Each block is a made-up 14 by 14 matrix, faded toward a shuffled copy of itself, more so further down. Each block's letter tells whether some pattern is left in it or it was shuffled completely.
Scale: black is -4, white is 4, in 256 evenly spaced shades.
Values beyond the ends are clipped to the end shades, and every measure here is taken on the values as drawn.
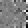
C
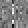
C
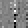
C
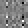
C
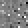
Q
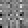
C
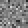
Q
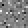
Q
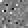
Q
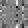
C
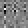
C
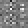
C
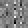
C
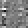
C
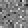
Q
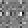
C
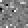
Q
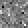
Q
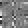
C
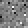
Q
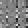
C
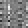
C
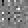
C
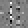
C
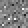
Q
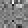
C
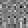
C
